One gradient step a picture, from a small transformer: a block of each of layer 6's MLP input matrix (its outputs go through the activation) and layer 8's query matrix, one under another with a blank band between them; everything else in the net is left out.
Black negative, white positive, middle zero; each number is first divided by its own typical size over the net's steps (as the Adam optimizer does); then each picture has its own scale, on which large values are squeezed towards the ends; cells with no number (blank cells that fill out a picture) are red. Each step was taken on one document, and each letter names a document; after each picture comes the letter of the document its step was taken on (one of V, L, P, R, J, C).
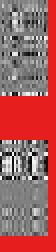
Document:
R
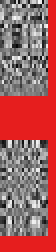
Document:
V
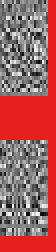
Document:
V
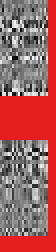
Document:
R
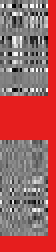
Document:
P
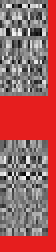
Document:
V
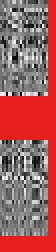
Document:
R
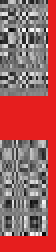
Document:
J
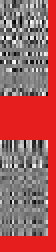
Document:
P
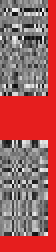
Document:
R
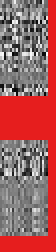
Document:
R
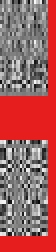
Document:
V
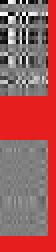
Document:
J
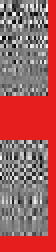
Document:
P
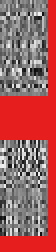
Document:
V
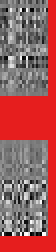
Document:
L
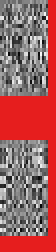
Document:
V
